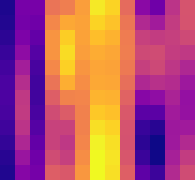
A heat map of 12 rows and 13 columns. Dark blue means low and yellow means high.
Values change most from cell to cell in the middle left. The grain runs up and down. The bottom right is the ninth with the lowest average.
